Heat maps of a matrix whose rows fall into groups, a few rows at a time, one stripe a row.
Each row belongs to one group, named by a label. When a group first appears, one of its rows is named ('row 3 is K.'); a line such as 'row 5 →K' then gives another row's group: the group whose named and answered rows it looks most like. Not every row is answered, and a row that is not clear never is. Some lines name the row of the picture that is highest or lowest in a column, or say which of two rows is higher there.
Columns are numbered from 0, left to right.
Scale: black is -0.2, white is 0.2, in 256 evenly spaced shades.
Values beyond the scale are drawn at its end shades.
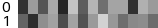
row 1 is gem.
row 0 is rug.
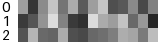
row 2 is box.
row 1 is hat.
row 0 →gem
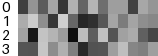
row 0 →rug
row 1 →box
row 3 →box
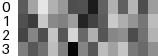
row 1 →box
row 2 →rug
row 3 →hat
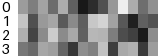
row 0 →box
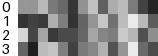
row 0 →hat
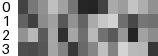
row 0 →box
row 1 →gem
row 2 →rug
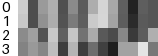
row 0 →gem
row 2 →rug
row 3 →rug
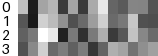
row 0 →gem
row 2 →gem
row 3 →box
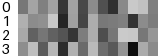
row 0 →rug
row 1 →rug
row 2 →hat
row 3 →rug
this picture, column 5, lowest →2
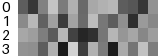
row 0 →gem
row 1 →rug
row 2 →box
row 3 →rug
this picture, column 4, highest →2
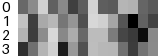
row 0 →hat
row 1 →gem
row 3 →gem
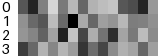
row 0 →gem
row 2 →rug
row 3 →box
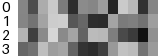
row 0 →hat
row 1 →box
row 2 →gem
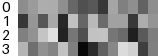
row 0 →box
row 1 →rug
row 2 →gem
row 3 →box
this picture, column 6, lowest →3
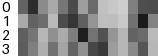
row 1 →hat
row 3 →box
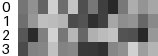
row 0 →rug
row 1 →box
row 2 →gem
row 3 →box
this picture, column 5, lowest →1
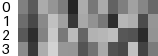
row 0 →hat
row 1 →hat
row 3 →gem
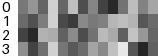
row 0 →rug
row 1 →hat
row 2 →gem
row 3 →hat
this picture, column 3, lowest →2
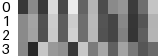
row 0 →rug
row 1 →rug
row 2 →rug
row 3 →hat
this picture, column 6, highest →3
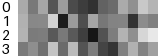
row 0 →box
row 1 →rug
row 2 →box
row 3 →rug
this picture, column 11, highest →3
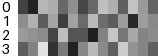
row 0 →gem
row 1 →rug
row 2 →box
